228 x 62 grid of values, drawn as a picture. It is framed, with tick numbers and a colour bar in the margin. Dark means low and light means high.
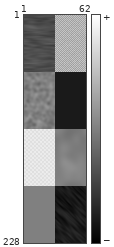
The table splits into 4 rows of 2 panels. Panel 1,1: low, streaked across, faint in contrast. Panel 1,2: high, checkered. Panel 2,1: middling, blotchy, faint in contrast. Panel 2,2: very low, flat. Panel 3,1: very high, checkered, faint in contrast. Panel 3,2: middling, smooth, faint in contrast. Panel 4,1: middling, flat. Panel 4,2: very low, slanting down to the right, faint in contrast.
